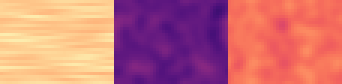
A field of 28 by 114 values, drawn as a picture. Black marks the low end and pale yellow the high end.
It is made of 1 by 3 panels. Panel 1,1: very high, streaked across, faint in contrast. Panel 1,2: low, blotchy, faint in contrast. Panel 1,3: high, blotchy, faint in contrast.
